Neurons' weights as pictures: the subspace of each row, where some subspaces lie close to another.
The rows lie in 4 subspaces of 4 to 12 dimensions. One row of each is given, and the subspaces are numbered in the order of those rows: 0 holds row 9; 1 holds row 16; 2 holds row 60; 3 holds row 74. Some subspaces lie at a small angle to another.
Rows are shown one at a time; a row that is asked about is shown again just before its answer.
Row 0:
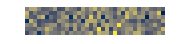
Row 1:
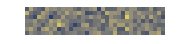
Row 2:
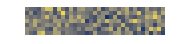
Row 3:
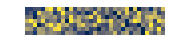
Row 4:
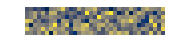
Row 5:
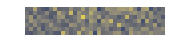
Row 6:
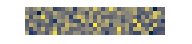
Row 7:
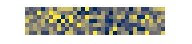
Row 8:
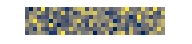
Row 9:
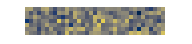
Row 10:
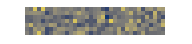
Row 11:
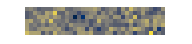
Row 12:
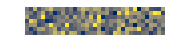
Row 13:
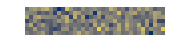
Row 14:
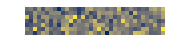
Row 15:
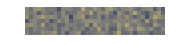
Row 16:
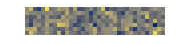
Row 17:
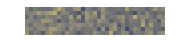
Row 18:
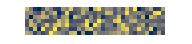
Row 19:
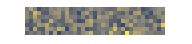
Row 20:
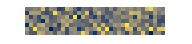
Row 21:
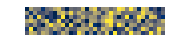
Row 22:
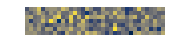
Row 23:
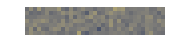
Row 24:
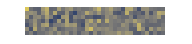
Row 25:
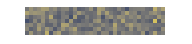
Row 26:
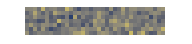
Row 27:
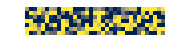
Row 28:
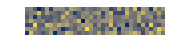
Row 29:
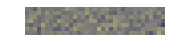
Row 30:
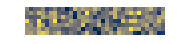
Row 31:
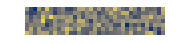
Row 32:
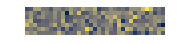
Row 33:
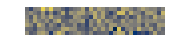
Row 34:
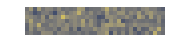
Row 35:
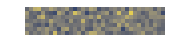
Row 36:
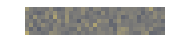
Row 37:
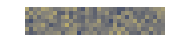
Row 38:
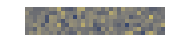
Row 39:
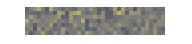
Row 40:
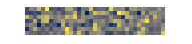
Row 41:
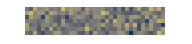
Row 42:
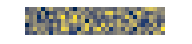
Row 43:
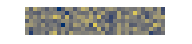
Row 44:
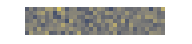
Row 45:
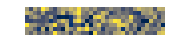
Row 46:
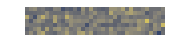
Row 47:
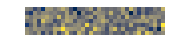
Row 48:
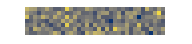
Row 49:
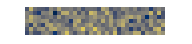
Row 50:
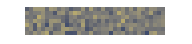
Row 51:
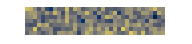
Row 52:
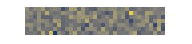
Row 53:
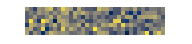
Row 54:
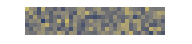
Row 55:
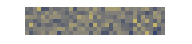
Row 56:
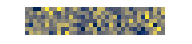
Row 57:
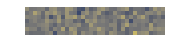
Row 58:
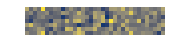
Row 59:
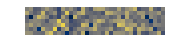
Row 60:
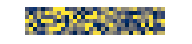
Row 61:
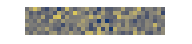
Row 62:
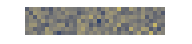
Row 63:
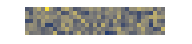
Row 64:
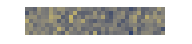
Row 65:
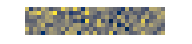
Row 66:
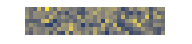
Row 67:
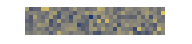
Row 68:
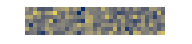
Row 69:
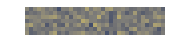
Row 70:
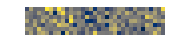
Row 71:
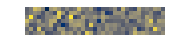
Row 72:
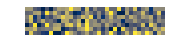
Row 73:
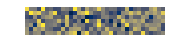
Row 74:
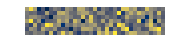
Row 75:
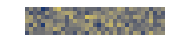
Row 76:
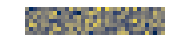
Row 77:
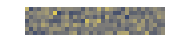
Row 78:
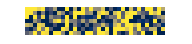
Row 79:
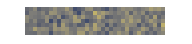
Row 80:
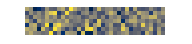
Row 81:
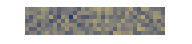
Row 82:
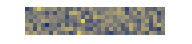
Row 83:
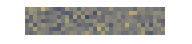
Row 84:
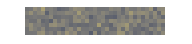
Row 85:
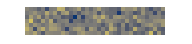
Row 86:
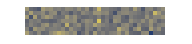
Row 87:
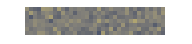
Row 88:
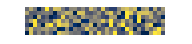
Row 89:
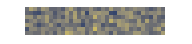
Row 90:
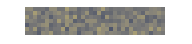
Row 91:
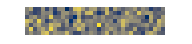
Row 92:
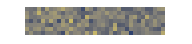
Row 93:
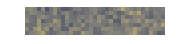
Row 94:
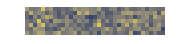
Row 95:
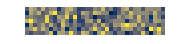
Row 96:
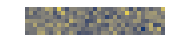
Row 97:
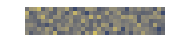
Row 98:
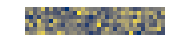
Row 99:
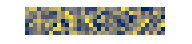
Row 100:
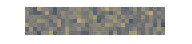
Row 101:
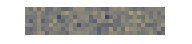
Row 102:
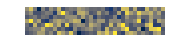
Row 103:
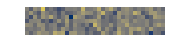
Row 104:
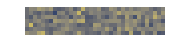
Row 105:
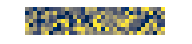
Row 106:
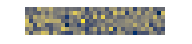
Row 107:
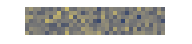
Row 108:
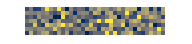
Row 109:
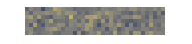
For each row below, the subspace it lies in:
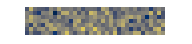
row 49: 0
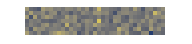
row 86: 1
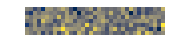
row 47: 0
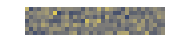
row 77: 3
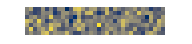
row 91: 0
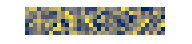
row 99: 0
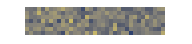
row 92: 3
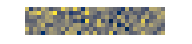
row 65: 2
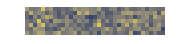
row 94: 2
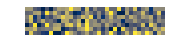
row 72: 1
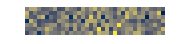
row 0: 3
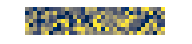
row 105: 0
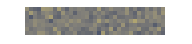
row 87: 3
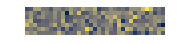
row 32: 0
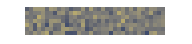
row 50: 1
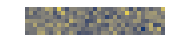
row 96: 3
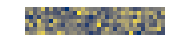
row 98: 2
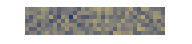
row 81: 3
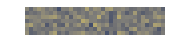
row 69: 3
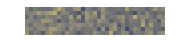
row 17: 2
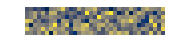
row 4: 0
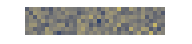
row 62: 1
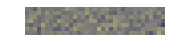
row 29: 0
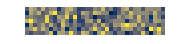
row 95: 0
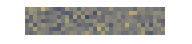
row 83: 2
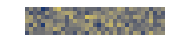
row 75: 2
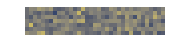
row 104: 2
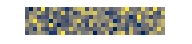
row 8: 1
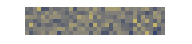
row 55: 1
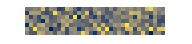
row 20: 0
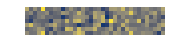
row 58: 0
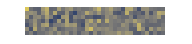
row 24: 3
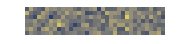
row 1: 1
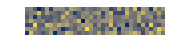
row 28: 1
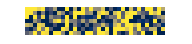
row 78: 3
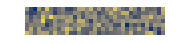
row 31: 0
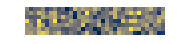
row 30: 0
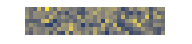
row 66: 1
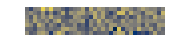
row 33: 1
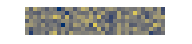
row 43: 3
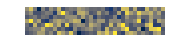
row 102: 3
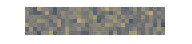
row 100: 0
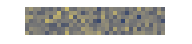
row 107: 3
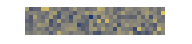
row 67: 1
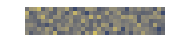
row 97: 1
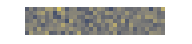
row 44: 3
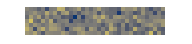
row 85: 0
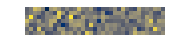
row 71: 1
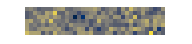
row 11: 0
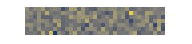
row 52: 0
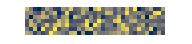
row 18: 1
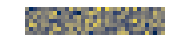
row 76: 1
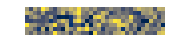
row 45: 0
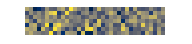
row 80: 1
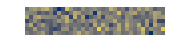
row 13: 2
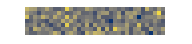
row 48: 3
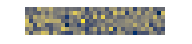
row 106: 1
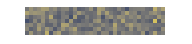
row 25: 3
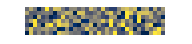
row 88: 1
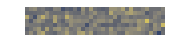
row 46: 0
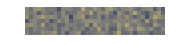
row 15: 3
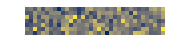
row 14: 0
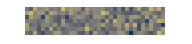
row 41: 0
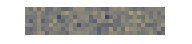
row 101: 0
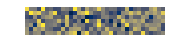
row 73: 2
